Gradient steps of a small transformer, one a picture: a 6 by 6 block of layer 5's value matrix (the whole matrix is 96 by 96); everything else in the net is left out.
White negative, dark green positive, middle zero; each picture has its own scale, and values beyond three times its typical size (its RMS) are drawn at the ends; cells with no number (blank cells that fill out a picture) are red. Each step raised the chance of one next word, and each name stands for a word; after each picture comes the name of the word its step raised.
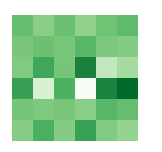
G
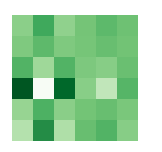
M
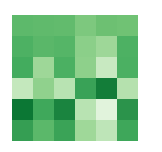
G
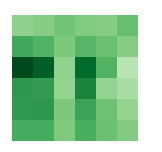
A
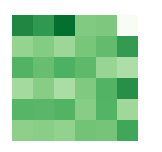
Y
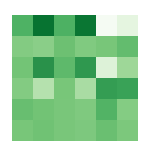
Y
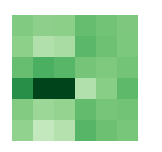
M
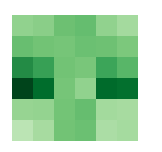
M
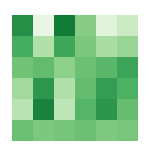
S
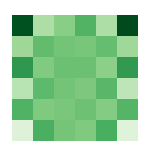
Y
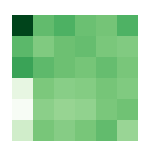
S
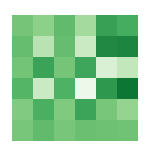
G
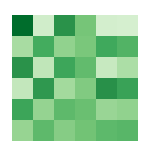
Y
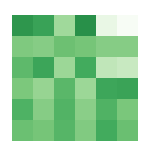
Y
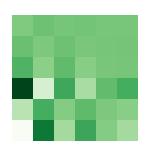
M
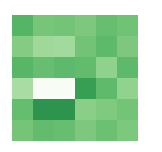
G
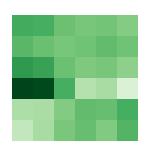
M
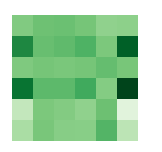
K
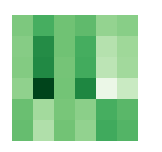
M
